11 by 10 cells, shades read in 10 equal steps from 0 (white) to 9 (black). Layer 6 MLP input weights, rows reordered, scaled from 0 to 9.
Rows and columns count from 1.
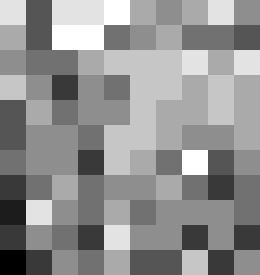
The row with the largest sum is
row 11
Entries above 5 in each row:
1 2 0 1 1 1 2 2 1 4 5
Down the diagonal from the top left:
1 6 5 4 4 2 5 5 4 7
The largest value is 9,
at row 11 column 1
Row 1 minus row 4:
-1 2 -6 -3 -5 1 2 0 -1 1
